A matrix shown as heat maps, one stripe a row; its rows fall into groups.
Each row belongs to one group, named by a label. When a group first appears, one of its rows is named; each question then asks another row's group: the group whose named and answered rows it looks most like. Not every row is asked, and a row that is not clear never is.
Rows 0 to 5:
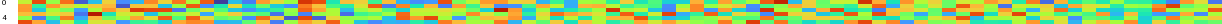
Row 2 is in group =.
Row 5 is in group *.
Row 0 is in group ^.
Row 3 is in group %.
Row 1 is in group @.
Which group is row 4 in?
=
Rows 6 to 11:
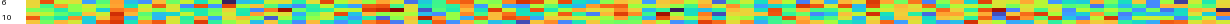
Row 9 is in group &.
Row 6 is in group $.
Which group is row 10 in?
%
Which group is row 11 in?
@
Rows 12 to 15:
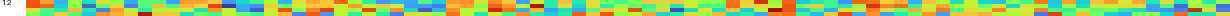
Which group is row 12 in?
*
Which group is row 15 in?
=
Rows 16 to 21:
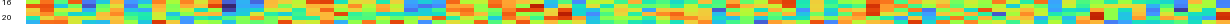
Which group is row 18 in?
$
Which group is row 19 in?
*
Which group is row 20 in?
$
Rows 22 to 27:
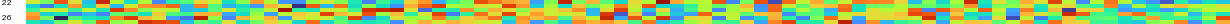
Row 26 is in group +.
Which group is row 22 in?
%
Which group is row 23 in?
=
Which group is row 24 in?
&
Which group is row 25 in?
+
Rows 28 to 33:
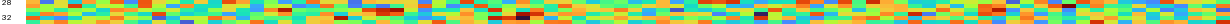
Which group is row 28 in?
@
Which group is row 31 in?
$
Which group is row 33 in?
$
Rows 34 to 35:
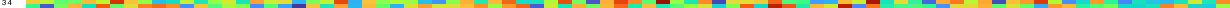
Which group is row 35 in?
=
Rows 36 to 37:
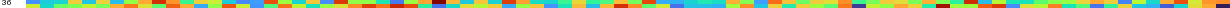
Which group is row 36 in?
=
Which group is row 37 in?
&
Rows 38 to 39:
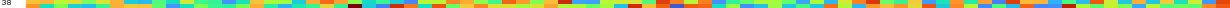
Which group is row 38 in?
$
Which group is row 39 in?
+
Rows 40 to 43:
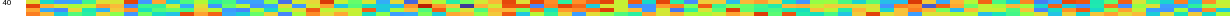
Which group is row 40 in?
+
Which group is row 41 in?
%
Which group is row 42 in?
+
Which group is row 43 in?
*
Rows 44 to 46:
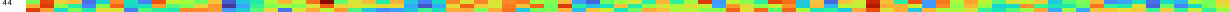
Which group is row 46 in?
*
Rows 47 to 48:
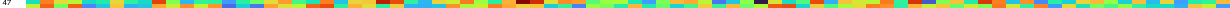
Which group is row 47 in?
$
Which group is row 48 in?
^
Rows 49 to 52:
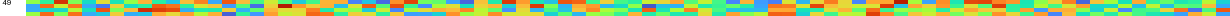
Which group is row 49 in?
%
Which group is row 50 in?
^
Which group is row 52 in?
^
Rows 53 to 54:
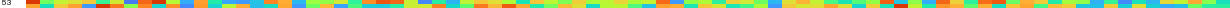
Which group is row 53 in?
@
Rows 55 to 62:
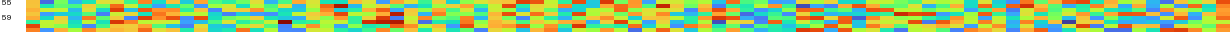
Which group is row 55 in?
+
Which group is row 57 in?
@
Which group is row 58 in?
+
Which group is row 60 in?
&
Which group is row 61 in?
+
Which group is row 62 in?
@
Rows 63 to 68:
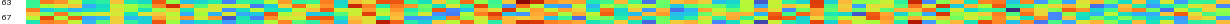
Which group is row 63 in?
$
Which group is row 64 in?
^
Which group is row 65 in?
+
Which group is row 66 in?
@
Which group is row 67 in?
^
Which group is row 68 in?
$
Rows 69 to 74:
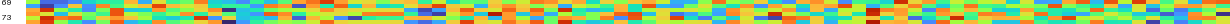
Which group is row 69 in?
+
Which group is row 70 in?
=
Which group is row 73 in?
%
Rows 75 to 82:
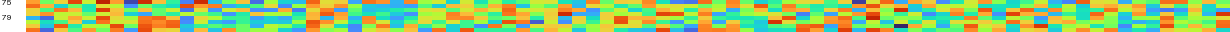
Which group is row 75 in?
@
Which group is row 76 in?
*
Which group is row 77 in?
%
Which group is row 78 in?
$
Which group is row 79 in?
=
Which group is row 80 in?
=
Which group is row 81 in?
@
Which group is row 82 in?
@
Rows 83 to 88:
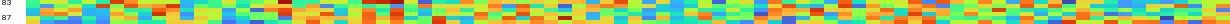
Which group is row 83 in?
&
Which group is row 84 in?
=
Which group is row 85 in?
^
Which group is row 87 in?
+
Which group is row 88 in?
+
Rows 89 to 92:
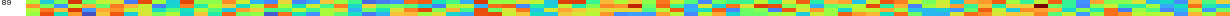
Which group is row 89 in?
%
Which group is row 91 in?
%
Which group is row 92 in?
%
